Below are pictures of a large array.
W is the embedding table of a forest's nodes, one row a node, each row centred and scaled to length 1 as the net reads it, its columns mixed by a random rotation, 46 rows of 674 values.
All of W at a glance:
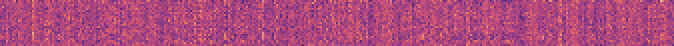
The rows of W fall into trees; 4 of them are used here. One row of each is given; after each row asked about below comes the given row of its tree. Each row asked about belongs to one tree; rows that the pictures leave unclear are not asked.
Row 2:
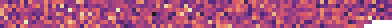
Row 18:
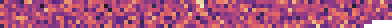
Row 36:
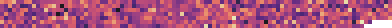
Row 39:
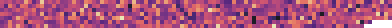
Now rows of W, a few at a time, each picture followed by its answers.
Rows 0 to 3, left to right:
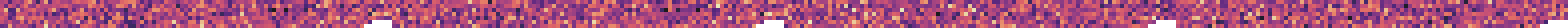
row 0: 39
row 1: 39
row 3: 39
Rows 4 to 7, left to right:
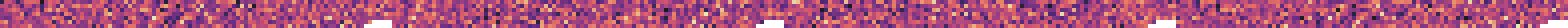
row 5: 39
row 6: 36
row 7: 18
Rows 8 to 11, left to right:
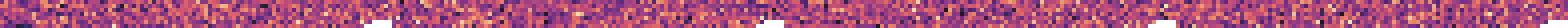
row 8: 36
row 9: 2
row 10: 18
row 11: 39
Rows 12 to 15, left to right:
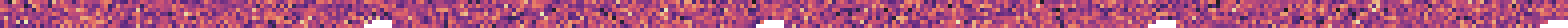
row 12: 2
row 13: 18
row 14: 39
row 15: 18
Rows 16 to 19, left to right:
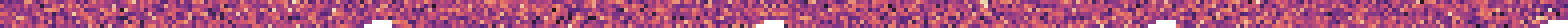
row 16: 18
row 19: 2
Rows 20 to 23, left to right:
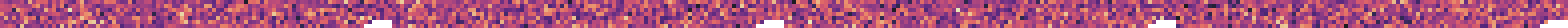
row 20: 2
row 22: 2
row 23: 18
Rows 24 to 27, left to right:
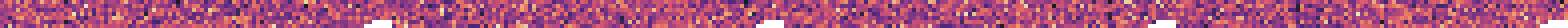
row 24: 39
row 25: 18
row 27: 36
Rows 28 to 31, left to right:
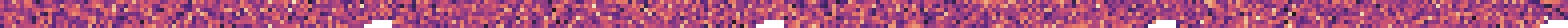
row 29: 18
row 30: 18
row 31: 2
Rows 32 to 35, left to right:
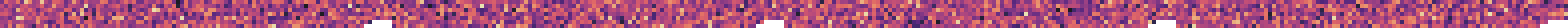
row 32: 39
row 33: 18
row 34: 39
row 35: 39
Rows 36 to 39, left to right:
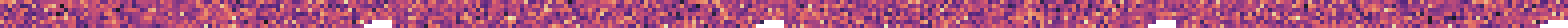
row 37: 39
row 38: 39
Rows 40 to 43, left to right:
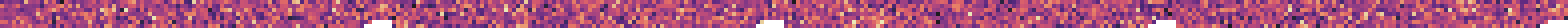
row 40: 18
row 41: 18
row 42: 2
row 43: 18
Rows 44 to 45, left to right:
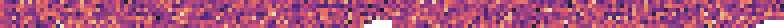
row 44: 2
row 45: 39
